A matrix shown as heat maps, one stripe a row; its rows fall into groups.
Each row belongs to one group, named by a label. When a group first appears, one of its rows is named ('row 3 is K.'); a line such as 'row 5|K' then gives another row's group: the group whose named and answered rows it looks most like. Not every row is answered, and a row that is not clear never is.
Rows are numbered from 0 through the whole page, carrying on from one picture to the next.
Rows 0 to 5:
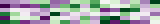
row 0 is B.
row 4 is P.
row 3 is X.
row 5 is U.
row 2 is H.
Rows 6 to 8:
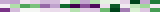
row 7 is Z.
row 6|B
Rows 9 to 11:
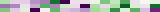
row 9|X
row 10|B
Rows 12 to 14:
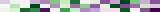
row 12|H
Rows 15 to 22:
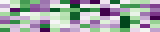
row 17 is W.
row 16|H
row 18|H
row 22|X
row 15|Z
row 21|U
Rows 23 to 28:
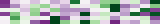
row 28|W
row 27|X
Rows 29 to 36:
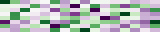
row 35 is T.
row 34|B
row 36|W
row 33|H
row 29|X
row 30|Z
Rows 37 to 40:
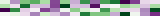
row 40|U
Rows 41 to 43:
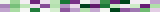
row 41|U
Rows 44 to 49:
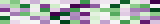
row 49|H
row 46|B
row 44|U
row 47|T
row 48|X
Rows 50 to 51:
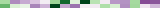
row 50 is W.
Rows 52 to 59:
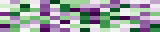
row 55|P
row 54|Z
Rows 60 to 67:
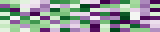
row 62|W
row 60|H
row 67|Z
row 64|H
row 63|U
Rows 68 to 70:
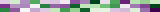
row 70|W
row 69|B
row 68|Z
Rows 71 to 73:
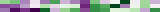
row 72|B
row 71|X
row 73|B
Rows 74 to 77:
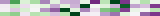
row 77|H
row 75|U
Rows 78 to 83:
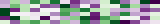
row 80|W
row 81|U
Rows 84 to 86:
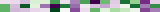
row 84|U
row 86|X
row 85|T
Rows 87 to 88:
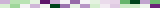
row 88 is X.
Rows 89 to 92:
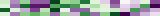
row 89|W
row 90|W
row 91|X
